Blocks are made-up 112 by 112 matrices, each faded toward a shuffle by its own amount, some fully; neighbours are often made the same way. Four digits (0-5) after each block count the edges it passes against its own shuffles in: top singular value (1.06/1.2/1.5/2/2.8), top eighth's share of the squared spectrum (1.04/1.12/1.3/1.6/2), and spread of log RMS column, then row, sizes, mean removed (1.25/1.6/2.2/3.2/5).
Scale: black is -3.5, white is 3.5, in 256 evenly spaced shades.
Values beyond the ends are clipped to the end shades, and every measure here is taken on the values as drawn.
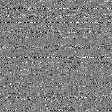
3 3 0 4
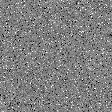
0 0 0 0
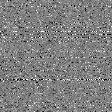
2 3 0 3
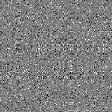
4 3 2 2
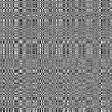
5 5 4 4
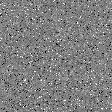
2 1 0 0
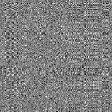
5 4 3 3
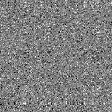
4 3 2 1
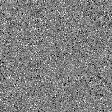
3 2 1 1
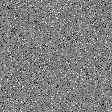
0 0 0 0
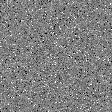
0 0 0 0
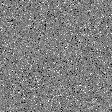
0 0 0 0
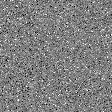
0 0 0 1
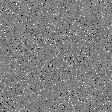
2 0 0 0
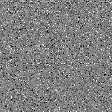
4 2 1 1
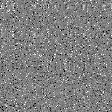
4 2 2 1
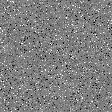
2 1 0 0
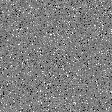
2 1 0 0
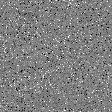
2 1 0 0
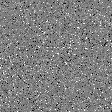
2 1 0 0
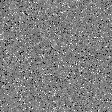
2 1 0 0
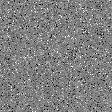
3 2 0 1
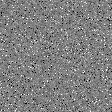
2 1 0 0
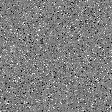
2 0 0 0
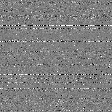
3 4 0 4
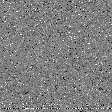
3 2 0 1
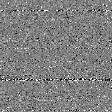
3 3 0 3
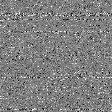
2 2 0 3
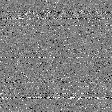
2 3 0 3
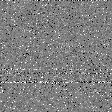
2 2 0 2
